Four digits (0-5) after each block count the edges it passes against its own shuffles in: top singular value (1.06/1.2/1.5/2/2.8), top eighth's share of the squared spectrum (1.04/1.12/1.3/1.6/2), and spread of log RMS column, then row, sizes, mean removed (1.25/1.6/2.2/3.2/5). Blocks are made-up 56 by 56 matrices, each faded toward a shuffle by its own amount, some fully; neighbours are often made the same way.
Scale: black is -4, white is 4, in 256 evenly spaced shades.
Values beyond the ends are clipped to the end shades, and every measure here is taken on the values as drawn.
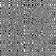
4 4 3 2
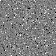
2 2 1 0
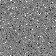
1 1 0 0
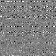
4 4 1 3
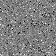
0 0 0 0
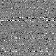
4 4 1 3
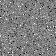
0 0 0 0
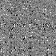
3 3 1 1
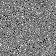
0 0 0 0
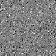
3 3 1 1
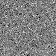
1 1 0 0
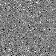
2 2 0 1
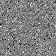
0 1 0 0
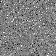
0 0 0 0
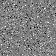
1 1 0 0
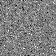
0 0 0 0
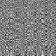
4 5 3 3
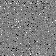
1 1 0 1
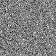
2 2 0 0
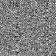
3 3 1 1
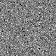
2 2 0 0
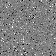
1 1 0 0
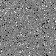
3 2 1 0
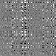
4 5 3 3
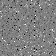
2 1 1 0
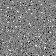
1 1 0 0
